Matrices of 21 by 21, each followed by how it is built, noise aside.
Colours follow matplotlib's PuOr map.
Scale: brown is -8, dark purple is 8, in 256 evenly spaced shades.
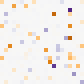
sparse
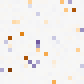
sparse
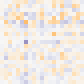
low rank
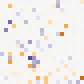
sparse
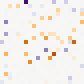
sparse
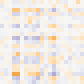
low rank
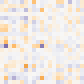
low rank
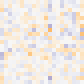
low rank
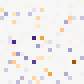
sparse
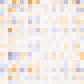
low rank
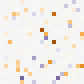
sparse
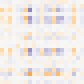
low rank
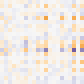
low rank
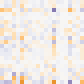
low rank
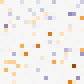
sparse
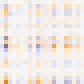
low rank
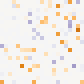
sparse
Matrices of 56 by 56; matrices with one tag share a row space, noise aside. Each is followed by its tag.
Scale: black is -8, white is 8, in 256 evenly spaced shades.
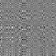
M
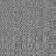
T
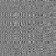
T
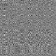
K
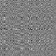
K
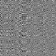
M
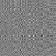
T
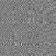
T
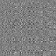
T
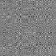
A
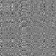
M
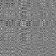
M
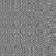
T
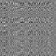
K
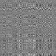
A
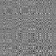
A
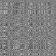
K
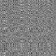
K
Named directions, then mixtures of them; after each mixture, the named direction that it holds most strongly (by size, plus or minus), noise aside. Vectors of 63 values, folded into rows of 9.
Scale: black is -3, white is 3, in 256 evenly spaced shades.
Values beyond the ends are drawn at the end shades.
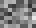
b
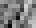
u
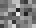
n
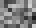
b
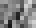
u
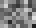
b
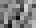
u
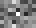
n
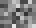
n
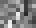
u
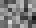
b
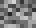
b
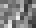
u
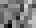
u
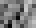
u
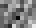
u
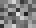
n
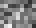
u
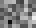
b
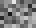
b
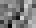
u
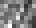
u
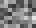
b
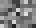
n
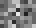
n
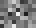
n
